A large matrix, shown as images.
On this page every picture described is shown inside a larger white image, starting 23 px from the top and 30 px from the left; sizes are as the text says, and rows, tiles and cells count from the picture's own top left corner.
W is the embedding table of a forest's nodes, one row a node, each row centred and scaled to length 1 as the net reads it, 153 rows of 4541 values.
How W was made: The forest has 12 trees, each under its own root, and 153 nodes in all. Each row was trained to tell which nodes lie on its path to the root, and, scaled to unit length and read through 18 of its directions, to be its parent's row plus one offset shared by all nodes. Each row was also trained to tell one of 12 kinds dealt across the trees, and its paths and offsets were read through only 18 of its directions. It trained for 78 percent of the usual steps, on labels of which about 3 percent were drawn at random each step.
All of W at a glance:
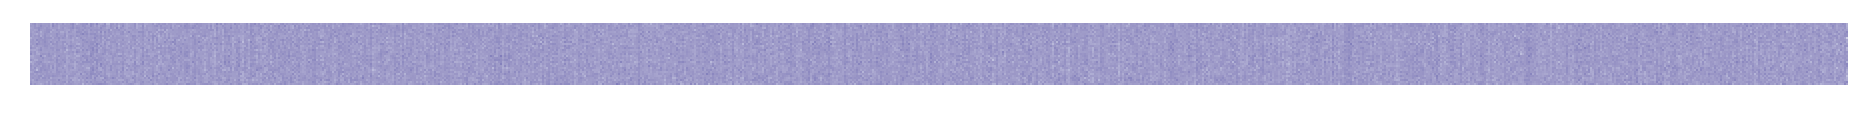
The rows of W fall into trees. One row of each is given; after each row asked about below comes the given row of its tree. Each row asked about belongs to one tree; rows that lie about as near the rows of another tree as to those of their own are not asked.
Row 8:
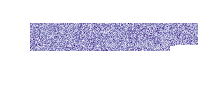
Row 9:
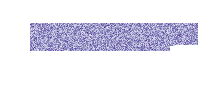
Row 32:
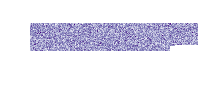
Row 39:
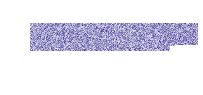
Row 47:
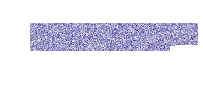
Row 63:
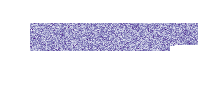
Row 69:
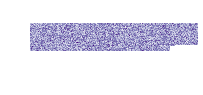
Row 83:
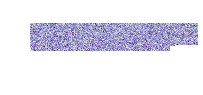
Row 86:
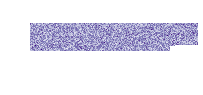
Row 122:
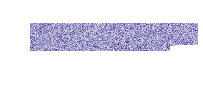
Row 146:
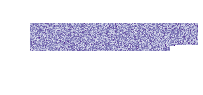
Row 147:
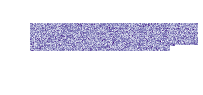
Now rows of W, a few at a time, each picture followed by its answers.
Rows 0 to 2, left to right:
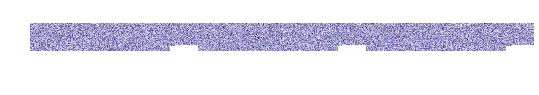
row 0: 63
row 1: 32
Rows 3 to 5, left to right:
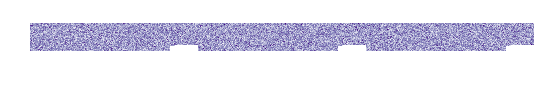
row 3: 146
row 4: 69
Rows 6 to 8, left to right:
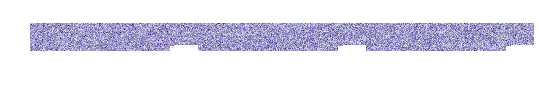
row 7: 86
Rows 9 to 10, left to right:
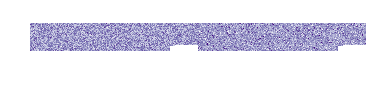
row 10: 8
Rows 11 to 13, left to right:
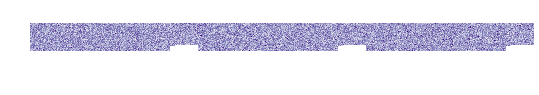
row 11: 122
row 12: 32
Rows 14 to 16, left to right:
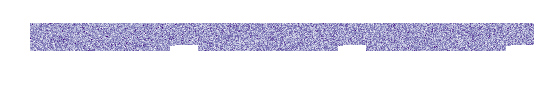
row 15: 63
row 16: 39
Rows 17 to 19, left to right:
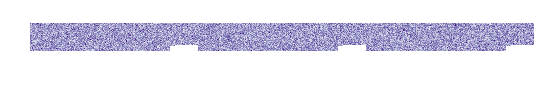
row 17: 8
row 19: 69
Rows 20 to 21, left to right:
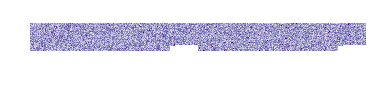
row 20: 122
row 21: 122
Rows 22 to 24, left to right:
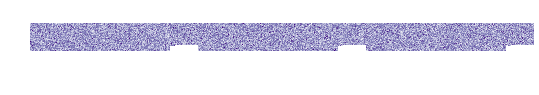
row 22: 8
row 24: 122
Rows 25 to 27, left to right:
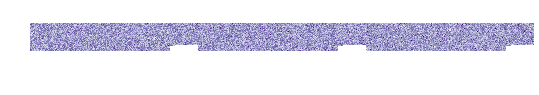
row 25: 9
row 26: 147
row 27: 32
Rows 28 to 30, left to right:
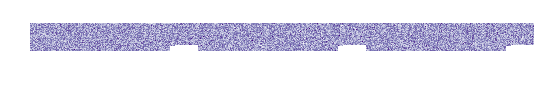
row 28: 122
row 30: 83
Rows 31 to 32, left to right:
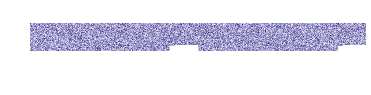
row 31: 39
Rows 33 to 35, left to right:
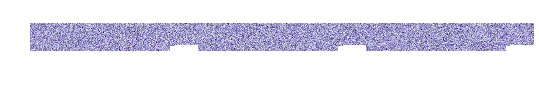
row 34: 47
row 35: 69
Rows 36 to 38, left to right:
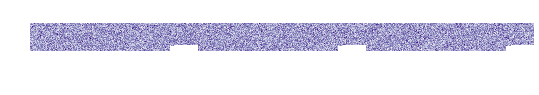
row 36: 69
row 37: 146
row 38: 122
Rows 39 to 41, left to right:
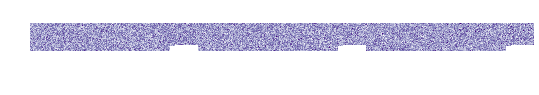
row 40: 32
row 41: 8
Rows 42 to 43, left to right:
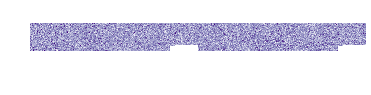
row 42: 8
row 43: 69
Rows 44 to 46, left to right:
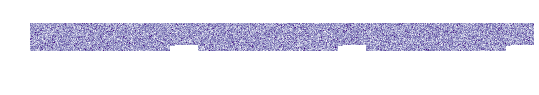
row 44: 147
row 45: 122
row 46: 147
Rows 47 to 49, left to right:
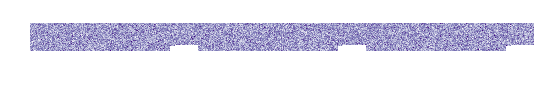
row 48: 147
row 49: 32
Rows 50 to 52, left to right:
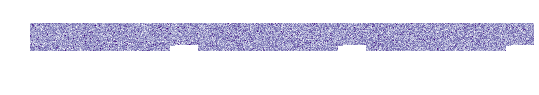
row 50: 69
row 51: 9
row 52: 8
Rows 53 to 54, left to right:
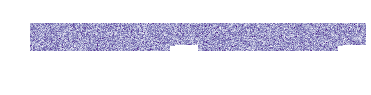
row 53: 83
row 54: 83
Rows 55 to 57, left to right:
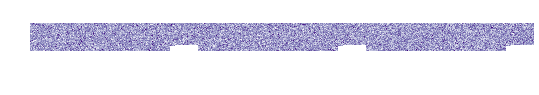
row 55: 9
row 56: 32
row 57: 47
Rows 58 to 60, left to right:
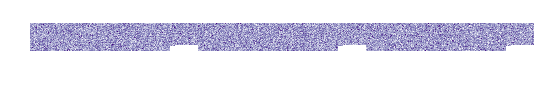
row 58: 122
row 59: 122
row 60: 32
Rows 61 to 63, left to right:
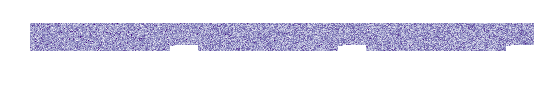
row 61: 86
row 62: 86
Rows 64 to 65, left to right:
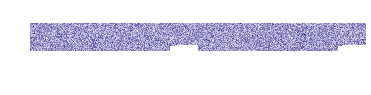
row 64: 8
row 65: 69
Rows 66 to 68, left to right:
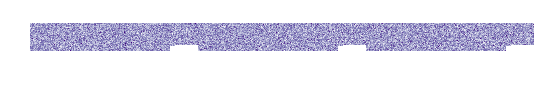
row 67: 47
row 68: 32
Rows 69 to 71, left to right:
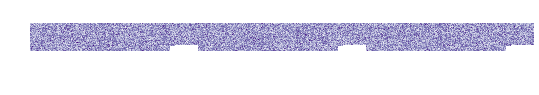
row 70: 8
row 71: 32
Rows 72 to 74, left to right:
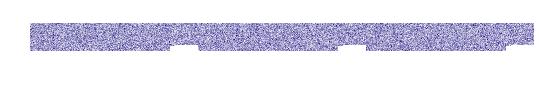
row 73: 47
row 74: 8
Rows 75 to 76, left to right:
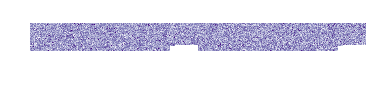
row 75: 147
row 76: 86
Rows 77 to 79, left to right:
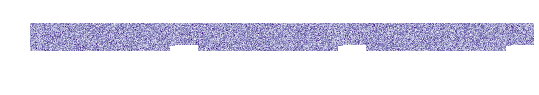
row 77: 47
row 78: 9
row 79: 8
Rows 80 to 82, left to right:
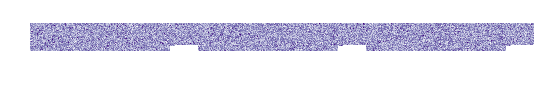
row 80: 147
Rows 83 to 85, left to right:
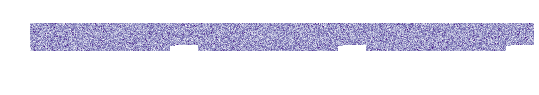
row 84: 47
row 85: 122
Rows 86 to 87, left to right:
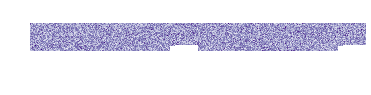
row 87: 146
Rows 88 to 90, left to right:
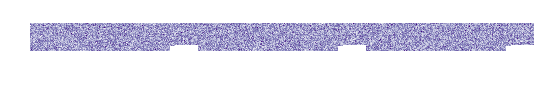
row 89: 9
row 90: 147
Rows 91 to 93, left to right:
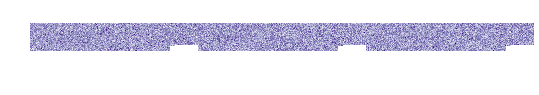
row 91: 122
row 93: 86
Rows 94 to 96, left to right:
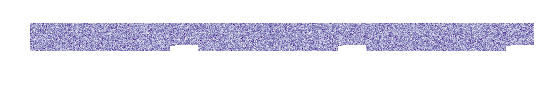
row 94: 63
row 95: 32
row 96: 69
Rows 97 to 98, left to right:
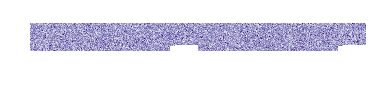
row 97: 32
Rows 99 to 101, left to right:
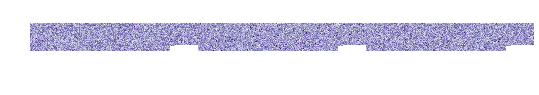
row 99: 69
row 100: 122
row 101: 47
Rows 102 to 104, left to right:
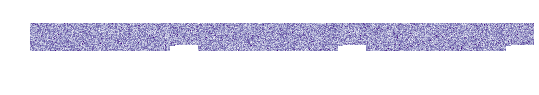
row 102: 8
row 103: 69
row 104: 147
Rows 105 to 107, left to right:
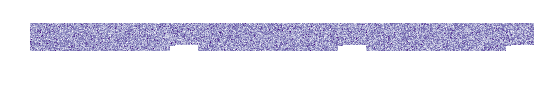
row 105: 8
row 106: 122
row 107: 47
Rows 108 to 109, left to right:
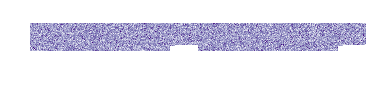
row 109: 122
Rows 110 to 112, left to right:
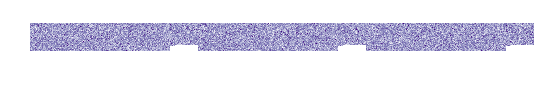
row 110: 8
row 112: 9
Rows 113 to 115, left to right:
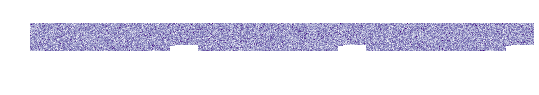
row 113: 47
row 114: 83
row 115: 47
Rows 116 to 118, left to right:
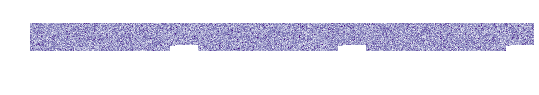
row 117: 86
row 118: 9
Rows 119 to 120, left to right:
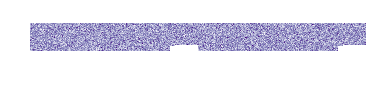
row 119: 32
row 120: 47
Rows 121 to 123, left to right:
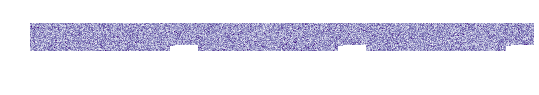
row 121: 32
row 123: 83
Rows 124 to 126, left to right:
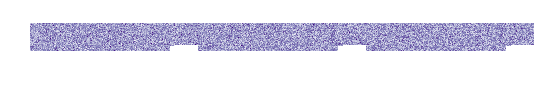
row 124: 69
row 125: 147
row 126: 86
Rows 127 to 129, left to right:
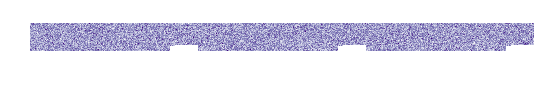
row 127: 9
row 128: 146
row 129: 83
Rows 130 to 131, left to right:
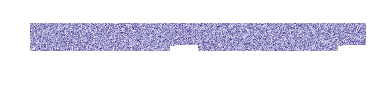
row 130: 122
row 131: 47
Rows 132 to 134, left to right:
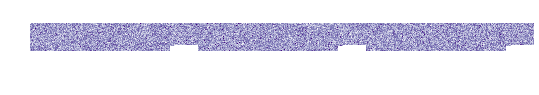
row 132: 69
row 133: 69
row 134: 147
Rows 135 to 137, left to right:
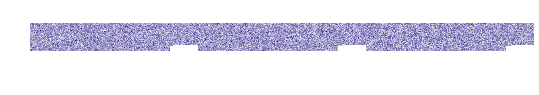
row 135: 9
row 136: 39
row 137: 32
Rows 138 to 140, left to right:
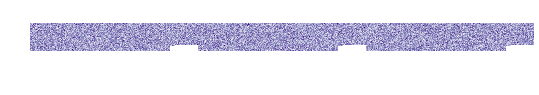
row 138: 147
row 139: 147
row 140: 47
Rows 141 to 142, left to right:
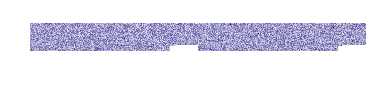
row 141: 39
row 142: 69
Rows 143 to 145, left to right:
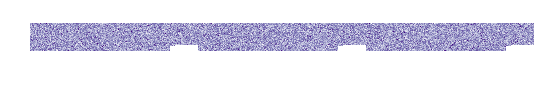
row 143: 8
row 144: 86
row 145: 32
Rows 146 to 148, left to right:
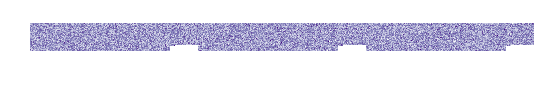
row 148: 69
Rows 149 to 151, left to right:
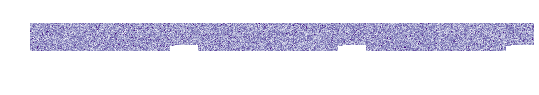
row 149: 86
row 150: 86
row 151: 8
